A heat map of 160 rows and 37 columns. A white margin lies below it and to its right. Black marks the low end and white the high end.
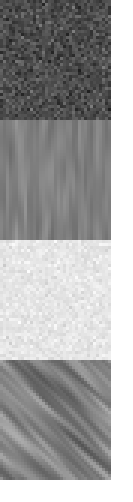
It is made of 4 by 1 panels. Panel 1,1: low, fine-grained. Panel 2,1: middling, streaked downward, faint in contrast. Panel 3,1: very high, fine-grained, faint in contrast. Panel 4,1: middling, slanting down to the right.
